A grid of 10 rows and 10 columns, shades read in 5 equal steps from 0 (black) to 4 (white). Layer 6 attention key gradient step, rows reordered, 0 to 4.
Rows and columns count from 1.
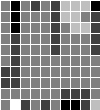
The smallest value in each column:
1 0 1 1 1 1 0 0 1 0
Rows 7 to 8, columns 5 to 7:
2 2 2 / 2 2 2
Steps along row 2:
down up same same down up same down down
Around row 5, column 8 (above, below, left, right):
2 2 2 2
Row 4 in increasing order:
1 1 1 2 2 2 2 2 2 2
